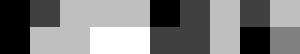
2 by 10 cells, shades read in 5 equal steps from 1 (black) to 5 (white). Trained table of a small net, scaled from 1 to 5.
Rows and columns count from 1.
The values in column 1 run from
1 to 1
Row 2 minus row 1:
0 2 0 1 1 1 0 0 -1 -1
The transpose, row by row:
1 1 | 2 4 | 4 4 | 4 5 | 4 5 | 1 2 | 2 2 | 4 4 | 2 1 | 4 3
